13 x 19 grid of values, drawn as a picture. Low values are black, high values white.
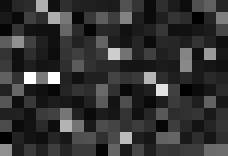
No seam splits the table. Most values sit low, with a long tail of high ones. Overall the values sit about 20% of the way up the scale. No overall slope runs across the table. The texture is fine-grained noise.
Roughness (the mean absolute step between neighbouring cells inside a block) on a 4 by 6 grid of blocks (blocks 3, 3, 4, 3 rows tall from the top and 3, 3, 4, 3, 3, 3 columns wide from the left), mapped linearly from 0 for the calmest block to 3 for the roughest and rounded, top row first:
1 3 1 1 0 1
1 0 1 1 1 2
2 2 1 1 2 1
1 1 1 2 1 1
